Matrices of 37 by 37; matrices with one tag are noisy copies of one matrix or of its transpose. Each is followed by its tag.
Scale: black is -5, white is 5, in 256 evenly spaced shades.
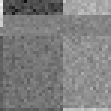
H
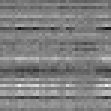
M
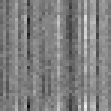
M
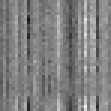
M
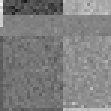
H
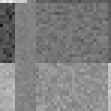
H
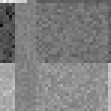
H
